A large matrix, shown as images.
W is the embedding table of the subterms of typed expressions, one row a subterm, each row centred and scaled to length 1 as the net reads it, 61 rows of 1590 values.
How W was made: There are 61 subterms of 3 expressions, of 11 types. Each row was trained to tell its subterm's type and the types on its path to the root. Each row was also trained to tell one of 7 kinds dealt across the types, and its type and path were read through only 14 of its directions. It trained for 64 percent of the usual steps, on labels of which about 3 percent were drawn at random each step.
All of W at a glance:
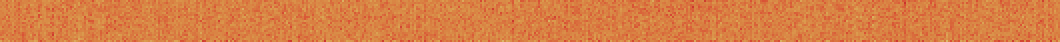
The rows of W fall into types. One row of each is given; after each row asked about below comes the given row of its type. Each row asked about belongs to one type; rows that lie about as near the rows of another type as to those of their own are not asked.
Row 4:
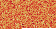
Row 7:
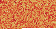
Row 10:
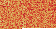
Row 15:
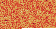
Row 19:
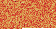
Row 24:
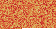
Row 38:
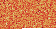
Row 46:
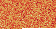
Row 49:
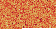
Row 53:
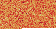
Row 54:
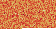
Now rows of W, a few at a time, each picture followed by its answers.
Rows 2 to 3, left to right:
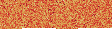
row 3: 10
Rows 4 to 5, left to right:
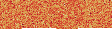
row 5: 46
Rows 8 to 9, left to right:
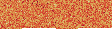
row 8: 38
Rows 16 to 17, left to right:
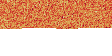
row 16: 7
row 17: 49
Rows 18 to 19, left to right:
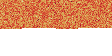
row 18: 38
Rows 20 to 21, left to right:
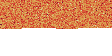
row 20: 53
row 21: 54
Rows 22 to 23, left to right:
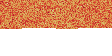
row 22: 19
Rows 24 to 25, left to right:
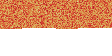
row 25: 15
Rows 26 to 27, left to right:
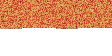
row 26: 24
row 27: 4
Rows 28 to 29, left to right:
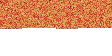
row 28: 15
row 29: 19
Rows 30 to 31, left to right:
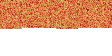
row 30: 4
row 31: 46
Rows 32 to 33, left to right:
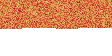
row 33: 19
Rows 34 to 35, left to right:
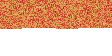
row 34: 53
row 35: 10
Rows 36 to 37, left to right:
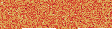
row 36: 10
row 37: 46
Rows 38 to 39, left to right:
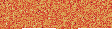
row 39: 19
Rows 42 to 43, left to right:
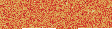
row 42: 10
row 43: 19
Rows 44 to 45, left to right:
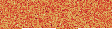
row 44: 49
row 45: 10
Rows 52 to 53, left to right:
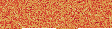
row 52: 46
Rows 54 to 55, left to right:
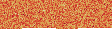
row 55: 53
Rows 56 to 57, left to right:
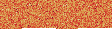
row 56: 15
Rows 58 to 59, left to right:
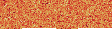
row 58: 46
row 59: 24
